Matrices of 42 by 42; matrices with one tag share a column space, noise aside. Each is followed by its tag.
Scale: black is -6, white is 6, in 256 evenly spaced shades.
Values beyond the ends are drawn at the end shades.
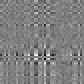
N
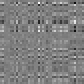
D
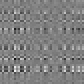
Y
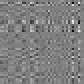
D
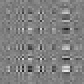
Y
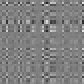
D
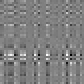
N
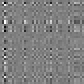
D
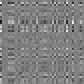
D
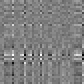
N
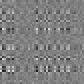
Y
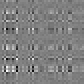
Y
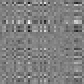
D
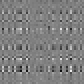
Y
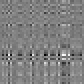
N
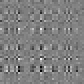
Y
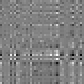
N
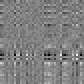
N
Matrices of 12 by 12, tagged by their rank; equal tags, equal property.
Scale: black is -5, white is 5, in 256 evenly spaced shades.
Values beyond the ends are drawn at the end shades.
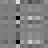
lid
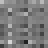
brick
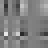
lid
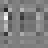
lid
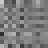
brick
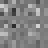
brick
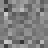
brick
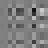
lid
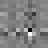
brick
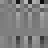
lid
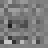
brick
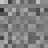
brick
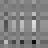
lid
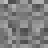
brick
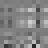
brick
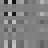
lid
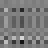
lid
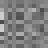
brick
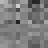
brick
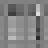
lid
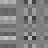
lid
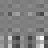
lid
